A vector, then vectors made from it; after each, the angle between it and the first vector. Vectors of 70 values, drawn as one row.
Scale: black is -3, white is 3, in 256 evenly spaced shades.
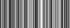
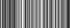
partly aligned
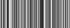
partly opposed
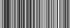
orthogonal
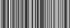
orthogonal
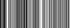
partly aligned
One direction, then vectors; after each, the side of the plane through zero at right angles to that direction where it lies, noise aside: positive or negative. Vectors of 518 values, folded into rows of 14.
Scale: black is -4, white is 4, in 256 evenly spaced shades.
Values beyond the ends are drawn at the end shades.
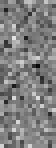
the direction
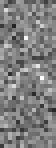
negative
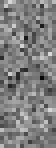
positive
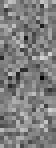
positive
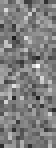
negative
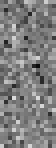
positive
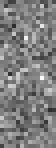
negative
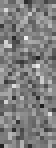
negative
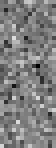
positive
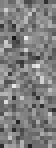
negative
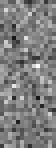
negative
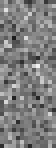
negative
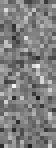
negative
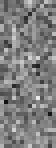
positive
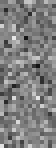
positive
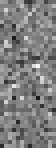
negative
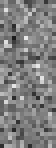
negative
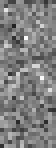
negative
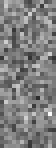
negative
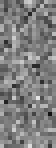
positive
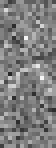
negative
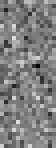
positive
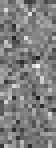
negative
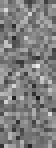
negative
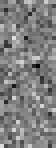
positive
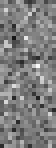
negative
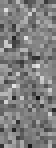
negative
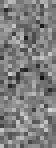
positive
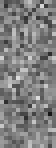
positive
